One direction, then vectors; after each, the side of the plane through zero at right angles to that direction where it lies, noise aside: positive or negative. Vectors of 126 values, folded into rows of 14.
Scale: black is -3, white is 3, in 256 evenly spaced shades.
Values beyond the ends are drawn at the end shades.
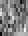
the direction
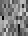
negative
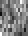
negative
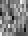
negative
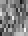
positive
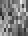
negative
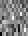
positive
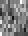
negative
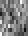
negative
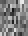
negative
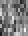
positive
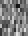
positive
